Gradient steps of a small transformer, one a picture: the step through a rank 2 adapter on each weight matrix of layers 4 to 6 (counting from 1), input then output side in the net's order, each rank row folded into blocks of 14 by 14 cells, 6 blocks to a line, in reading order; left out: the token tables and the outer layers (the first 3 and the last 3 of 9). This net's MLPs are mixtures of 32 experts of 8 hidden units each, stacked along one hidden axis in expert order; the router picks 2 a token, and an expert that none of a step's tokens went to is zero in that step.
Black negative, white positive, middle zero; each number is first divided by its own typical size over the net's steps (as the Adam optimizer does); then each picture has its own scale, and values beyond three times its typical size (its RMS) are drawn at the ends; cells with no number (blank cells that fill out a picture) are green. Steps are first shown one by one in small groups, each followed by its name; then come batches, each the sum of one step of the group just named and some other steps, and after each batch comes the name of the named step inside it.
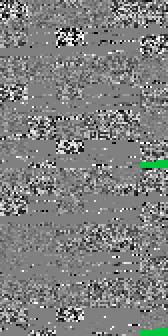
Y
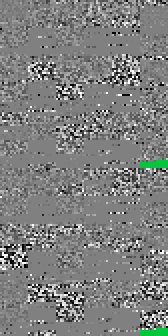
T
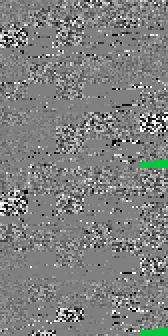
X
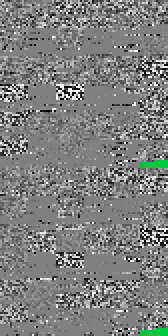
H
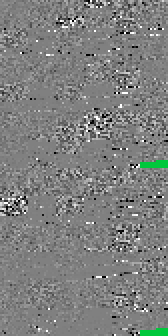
X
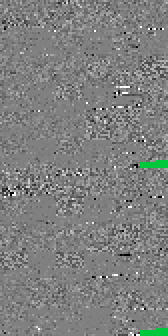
H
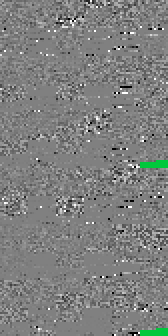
H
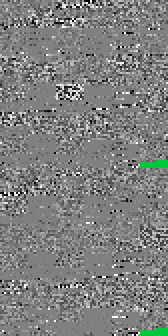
H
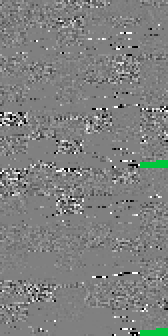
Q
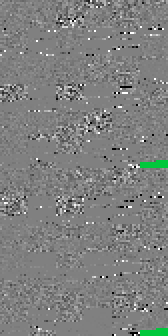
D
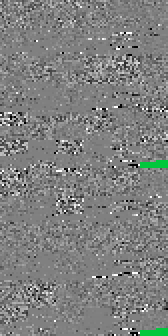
Q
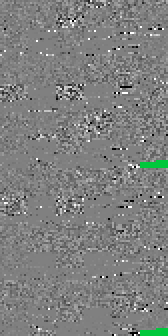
D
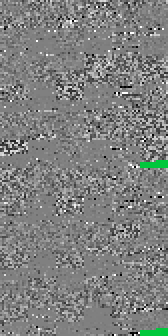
D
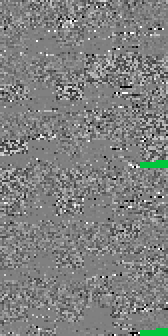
D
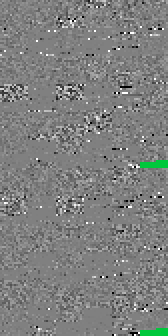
D
